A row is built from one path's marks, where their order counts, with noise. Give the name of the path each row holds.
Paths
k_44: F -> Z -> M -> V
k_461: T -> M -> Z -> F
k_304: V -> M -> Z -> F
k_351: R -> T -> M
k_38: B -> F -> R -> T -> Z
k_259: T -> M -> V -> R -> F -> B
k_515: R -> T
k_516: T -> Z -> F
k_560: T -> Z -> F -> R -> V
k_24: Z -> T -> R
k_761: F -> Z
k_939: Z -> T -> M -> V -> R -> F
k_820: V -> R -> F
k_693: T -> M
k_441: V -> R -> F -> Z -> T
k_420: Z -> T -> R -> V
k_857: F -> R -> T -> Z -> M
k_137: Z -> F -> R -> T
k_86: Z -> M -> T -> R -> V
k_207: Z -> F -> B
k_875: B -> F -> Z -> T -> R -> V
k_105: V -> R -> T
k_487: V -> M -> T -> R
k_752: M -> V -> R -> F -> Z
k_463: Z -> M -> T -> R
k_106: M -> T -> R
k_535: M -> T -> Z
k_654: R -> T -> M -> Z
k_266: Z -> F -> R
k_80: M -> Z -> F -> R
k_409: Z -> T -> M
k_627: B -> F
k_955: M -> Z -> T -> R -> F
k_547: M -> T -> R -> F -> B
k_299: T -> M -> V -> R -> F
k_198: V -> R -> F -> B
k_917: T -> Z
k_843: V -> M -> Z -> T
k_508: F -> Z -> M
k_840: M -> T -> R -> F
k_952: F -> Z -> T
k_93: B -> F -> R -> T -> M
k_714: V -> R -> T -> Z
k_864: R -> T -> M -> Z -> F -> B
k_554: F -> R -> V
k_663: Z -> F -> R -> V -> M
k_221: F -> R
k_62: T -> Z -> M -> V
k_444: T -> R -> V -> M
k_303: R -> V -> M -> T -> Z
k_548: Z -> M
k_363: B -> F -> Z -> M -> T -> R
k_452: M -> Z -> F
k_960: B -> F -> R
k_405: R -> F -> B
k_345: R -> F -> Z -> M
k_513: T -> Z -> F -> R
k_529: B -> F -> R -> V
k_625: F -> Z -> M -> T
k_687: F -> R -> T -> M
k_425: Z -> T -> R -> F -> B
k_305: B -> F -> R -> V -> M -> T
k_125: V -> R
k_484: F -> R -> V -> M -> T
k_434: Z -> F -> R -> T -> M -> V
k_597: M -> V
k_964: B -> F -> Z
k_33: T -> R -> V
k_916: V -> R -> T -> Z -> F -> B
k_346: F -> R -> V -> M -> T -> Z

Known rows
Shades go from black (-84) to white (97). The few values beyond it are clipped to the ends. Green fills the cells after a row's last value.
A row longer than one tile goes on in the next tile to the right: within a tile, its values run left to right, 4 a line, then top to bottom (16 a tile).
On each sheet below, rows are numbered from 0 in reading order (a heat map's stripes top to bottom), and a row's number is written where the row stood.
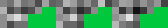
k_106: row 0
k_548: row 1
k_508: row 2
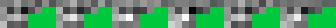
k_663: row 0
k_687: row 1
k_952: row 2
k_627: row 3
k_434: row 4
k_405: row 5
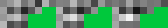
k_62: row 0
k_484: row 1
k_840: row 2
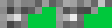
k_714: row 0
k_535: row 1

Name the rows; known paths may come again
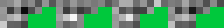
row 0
k_44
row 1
k_137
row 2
k_409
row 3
k_663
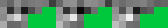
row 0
k_80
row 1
k_452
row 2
k_405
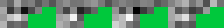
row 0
k_299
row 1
k_964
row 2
k_627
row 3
k_843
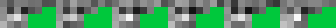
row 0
k_960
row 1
k_560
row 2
k_461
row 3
k_508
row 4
k_221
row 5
k_207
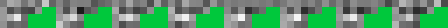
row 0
k_535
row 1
k_198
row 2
k_106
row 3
k_515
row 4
k_425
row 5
k_864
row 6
k_513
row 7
k_548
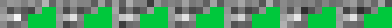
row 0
k_917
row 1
k_714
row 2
k_105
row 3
k_463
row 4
k_303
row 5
k_916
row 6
k_857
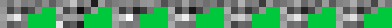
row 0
k_441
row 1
k_597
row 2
k_516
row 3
k_840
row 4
k_487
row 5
k_687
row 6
k_305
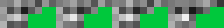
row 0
k_434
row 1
k_93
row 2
k_484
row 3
k_761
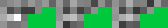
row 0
k_952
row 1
k_420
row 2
k_86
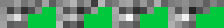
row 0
k_346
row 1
k_62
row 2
k_625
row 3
k_547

